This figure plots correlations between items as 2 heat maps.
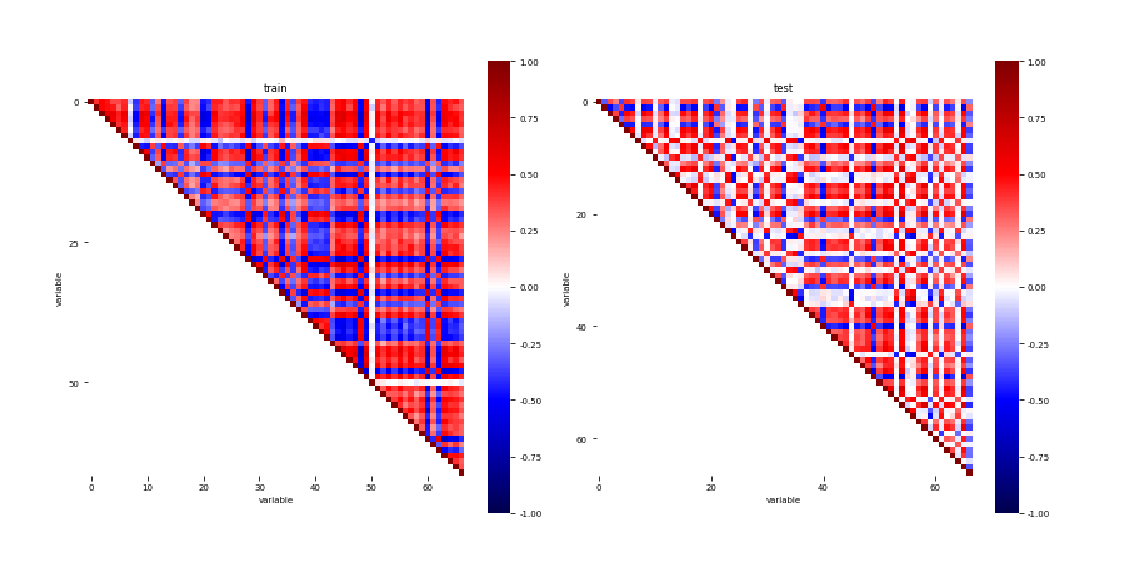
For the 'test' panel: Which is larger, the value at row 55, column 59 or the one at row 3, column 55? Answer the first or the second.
the second
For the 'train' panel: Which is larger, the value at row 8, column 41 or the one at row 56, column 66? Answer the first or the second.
the first
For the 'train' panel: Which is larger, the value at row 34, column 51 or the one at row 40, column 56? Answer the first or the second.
the second
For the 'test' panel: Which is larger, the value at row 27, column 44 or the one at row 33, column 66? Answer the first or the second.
the second
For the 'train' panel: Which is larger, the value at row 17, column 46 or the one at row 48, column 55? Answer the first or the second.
the first
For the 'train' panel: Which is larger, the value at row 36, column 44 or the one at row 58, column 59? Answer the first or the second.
the second
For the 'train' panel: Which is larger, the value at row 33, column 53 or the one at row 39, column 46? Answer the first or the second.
the first
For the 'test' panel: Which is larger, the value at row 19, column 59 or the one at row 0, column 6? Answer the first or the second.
the second
